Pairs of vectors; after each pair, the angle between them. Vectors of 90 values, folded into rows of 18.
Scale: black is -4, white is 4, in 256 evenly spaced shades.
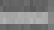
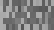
orthogonal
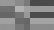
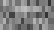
partly aligned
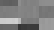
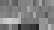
nearly parallel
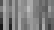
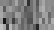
partly opposed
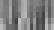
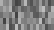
orthogonal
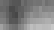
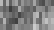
partly aligned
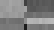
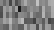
partly opposed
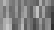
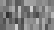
partly opposed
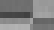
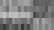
nearly opposite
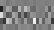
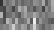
partly aligned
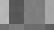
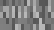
orthogonal
